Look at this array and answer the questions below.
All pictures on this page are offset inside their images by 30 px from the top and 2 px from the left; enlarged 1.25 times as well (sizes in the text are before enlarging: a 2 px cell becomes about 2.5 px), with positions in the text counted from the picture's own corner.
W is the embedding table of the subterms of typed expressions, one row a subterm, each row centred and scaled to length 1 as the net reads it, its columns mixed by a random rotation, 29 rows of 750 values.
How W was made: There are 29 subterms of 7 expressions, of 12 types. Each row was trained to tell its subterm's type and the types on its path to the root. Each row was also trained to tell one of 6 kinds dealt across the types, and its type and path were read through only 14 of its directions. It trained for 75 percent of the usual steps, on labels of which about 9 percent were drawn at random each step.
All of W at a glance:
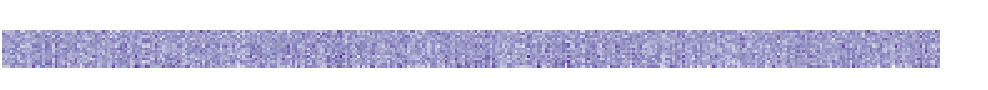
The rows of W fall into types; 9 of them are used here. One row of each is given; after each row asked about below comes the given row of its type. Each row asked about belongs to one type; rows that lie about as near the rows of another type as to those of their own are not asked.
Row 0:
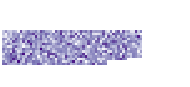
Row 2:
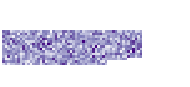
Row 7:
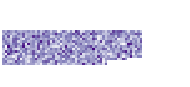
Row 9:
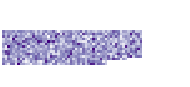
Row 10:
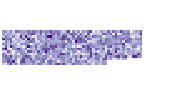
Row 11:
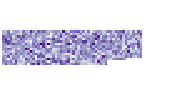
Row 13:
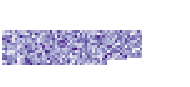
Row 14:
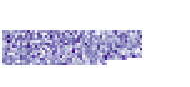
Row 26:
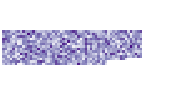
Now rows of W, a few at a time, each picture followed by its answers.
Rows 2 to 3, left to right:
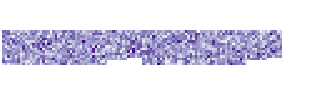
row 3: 9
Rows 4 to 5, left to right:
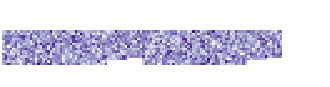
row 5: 26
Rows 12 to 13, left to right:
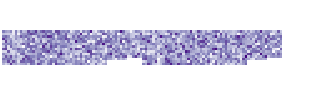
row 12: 10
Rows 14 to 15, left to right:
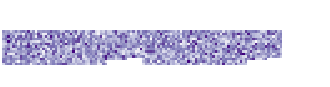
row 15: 7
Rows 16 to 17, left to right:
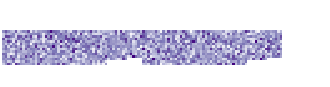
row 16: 14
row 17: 2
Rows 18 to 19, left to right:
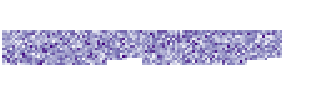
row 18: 10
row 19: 7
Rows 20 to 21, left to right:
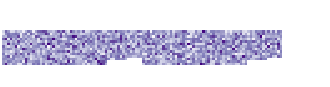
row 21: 11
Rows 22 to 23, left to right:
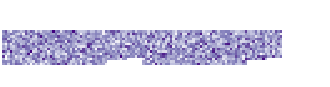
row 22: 26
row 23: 14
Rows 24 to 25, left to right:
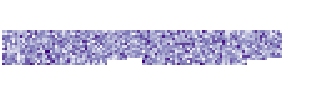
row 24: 13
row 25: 11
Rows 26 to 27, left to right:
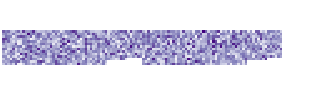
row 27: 11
